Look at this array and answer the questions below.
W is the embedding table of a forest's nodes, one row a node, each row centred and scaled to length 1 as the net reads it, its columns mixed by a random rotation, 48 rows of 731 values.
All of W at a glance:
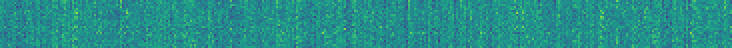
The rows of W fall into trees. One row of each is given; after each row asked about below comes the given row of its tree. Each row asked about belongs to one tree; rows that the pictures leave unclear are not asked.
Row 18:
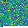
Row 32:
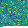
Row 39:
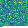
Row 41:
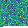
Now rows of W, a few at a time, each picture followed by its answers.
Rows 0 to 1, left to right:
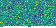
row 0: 41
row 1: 41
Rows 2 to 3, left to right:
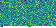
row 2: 18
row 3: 41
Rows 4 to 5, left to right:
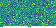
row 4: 41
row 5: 32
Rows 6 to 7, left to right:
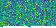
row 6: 41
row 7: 41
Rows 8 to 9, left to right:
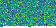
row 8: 39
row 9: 41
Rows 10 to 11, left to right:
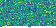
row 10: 39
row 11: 18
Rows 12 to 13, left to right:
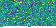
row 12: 39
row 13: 39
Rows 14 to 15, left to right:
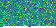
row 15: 18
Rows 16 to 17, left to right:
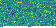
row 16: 39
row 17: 18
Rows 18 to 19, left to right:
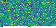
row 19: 39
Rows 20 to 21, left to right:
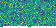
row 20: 18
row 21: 41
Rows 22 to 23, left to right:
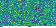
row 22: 32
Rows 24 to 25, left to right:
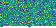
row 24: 18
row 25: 41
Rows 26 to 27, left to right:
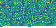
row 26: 39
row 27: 39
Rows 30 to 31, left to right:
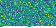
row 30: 39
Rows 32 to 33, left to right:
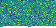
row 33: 32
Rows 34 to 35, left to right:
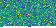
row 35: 18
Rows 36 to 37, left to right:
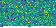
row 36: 18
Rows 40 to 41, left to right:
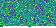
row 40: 41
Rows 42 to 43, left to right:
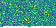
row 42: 18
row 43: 41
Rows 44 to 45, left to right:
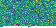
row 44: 41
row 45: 32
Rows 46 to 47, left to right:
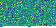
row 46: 39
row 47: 41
